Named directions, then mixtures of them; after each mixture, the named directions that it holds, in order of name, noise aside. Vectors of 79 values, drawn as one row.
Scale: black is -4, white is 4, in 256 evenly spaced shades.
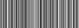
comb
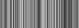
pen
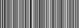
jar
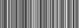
comb, jar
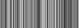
pen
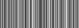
comb, jar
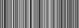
jar, pen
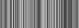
pen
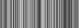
pen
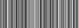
comb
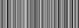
comb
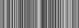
pen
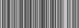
jar, pen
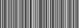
comb, jar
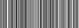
comb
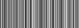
comb, jar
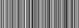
comb, jar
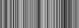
pen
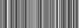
comb, pen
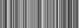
comb, pen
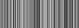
comb, pen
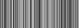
jar, pen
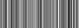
comb, pen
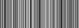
jar, pen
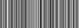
comb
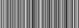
comb, jar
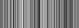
comb, pen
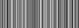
comb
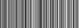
comb, jar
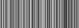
jar, pen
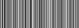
jar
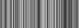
pen
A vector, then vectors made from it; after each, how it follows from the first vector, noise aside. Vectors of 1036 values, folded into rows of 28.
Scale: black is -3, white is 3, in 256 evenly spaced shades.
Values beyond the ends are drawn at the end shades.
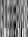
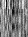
reversed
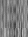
shrunk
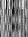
reversed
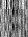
reversed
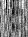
reversed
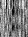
reversed
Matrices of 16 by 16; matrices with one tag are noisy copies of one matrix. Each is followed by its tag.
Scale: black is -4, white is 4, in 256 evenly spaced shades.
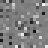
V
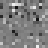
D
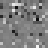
D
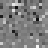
D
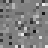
V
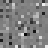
V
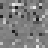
D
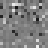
D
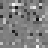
D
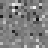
D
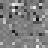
D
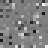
V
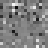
D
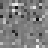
D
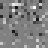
D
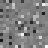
V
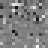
D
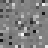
V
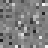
V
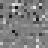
D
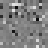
D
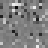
D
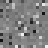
V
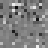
D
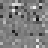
D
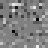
D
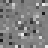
V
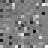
V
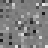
V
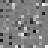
V
